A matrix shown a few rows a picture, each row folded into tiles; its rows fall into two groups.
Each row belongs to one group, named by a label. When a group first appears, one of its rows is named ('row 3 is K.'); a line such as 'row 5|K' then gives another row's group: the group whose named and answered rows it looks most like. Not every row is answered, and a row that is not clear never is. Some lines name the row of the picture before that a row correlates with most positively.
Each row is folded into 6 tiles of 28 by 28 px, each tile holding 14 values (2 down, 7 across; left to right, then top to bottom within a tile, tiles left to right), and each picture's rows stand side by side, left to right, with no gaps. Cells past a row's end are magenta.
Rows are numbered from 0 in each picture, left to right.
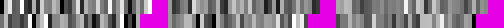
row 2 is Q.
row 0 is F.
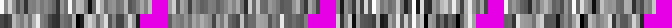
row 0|Q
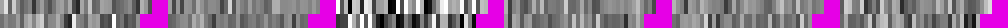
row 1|Q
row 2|Q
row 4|Q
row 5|F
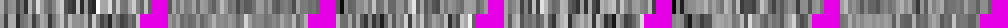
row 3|F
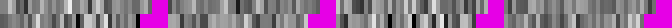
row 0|Q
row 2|Q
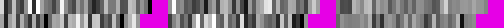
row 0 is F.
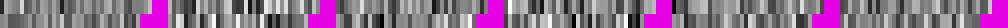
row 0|F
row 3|F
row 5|F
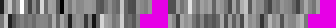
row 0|F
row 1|F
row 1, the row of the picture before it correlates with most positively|2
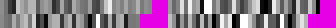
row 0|Q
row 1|F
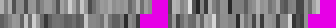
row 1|F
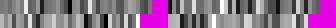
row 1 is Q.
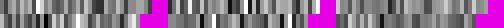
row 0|F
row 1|F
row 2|Q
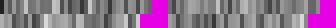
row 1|F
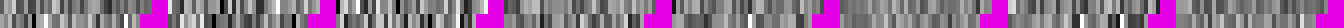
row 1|Q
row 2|F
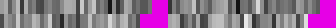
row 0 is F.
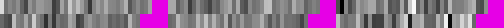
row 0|Q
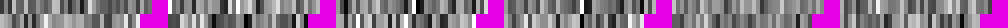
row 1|Q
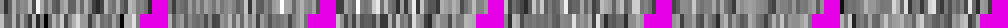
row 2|F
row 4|F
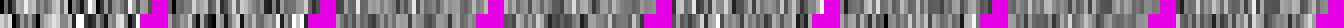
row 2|F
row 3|Q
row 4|F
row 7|F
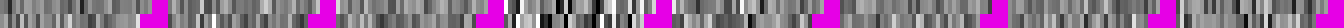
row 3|Q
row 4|Q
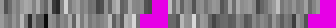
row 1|Q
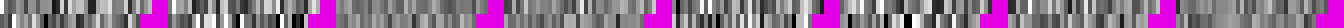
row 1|F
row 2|Q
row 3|F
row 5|F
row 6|F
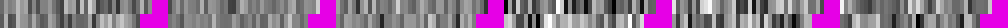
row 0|F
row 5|Q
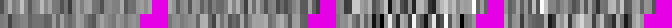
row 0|F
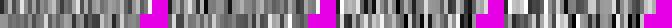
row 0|F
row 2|F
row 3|F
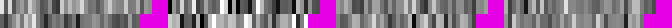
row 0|Q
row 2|Q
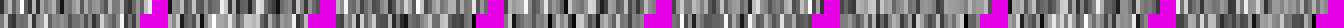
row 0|F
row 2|Q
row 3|F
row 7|Q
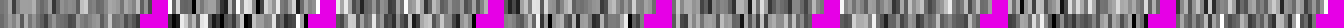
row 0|Q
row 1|Q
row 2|Q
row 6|Q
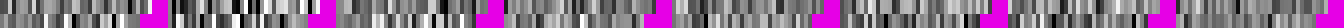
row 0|F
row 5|Q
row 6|Q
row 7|F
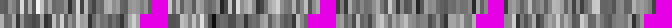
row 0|F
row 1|Q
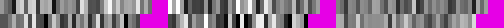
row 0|Q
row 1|Q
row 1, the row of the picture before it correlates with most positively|1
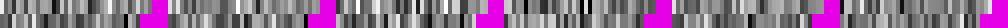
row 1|Q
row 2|F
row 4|Q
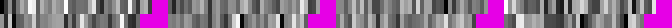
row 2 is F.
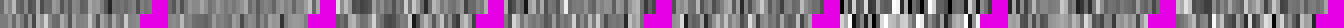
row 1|F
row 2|Q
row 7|Q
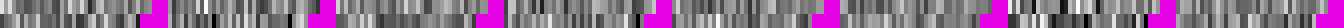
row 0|Q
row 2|Q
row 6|Q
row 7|F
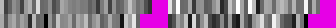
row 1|Q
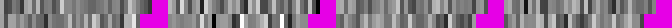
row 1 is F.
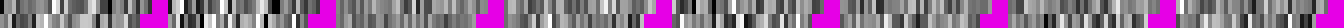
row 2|F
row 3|F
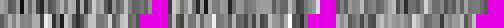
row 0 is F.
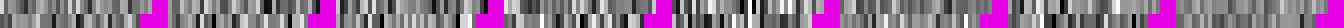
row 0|Q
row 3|Q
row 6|Q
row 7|Q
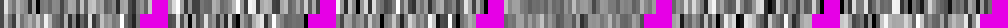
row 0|F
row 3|Q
